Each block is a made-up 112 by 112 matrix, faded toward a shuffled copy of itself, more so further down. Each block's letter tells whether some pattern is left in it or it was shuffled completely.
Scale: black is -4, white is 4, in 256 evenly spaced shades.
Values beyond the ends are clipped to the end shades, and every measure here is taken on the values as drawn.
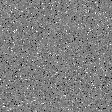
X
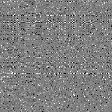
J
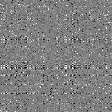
J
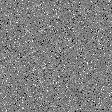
X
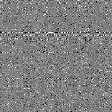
J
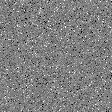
X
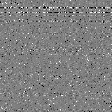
J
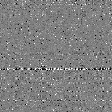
J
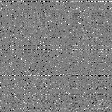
J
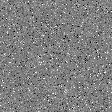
X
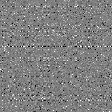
J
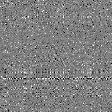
J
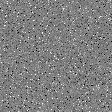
X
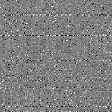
J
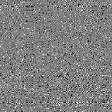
J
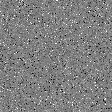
X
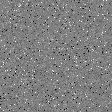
X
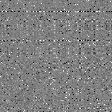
J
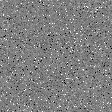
X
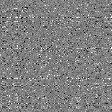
J
